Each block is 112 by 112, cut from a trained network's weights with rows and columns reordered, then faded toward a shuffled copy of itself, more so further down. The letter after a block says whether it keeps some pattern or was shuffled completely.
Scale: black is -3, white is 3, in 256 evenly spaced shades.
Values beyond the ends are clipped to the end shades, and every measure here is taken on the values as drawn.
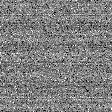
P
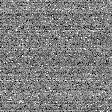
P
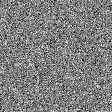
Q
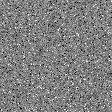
Q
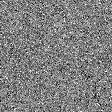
P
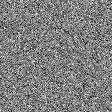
Q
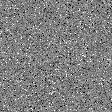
Q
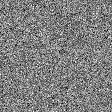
Q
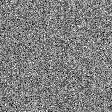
P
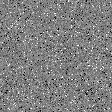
P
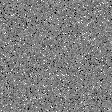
Q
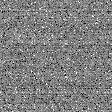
P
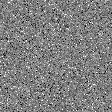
Q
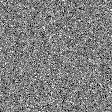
Q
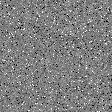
Q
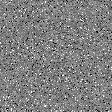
P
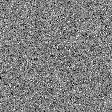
Q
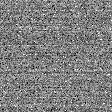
P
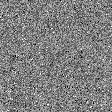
P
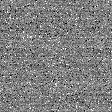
P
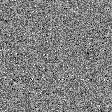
P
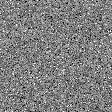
Q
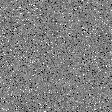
P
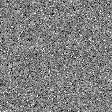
Q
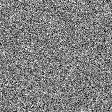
Q
